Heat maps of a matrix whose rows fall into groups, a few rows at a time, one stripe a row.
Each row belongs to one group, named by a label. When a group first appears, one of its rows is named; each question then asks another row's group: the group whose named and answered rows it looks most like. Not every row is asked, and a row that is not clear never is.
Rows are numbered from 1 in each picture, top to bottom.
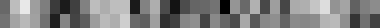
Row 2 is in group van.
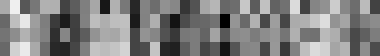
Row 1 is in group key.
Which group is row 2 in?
van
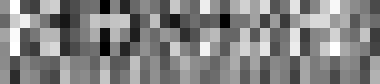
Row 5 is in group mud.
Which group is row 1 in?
key
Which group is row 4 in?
key
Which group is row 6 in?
mud
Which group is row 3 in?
key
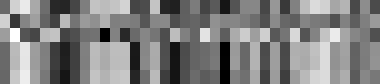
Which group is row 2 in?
mud
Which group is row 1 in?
van
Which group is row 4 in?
van
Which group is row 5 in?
van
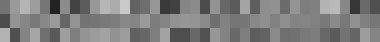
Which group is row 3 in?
mud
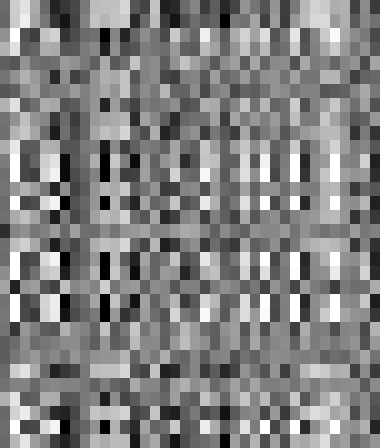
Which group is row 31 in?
key
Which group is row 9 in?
van
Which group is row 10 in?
van
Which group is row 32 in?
van
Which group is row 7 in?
mud
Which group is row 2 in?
van
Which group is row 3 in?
key
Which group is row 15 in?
key
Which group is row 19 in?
key
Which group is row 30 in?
van
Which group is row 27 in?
van
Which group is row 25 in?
mud
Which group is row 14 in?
van
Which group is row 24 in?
mud
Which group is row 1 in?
van
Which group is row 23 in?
key
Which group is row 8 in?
key
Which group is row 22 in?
key
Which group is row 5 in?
mud
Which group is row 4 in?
key
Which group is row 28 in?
mud
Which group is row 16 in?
van
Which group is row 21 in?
mud
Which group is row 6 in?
van
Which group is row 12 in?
key
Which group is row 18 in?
van
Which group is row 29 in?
key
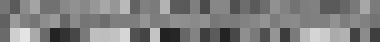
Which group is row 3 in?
van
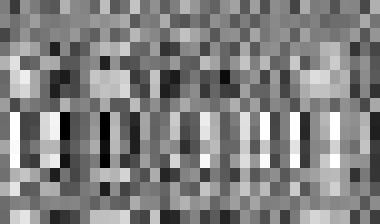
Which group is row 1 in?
mud
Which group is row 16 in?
van
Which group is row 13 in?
van
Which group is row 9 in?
key
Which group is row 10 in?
key
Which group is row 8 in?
mud
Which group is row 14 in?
key
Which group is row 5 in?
key
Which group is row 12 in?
key
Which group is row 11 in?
key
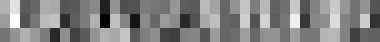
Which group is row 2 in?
key
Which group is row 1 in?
key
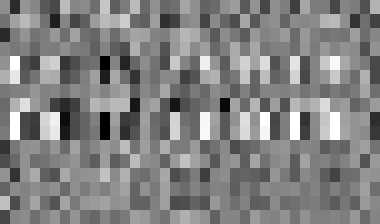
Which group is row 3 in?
mud
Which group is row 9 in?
key
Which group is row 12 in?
mud
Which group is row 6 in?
key
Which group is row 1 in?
mud
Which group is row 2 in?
van
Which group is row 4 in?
mud
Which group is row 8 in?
van
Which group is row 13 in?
mud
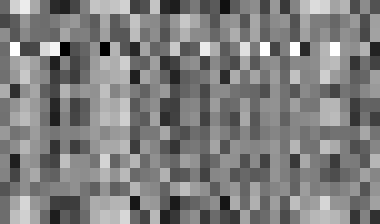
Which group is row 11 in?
van
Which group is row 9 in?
van
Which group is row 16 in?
van
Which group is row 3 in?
mud
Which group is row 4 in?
key
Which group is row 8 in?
van
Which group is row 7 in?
mud
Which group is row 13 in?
mud
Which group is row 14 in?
mud
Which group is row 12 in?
mud
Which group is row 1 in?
van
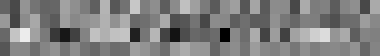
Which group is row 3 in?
van
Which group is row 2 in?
mud
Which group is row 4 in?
mud
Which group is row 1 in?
mud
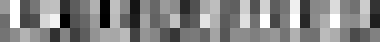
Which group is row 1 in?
key
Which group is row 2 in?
key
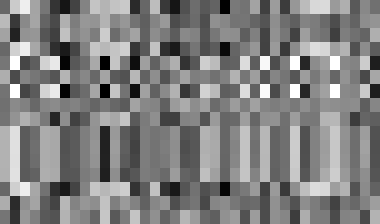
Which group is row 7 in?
key
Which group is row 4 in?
van
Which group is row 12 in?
key
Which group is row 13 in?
key
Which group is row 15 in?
mud
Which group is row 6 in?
mud
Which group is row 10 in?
key
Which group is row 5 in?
key
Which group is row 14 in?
van
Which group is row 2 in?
mud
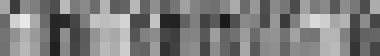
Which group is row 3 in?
van
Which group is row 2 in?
van
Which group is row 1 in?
mud
